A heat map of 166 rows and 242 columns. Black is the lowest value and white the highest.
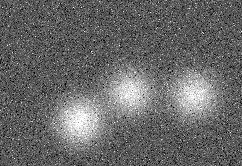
There are three bumps. No single row or column stands out from its neighbours. There are no regular stripes. Neither half mirrors the other.
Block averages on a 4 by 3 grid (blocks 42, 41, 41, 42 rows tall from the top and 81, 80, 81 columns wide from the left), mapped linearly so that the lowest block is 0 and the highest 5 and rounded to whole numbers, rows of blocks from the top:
0 0 0 | 0 1 1 | 2 5 4 | 1 1 0
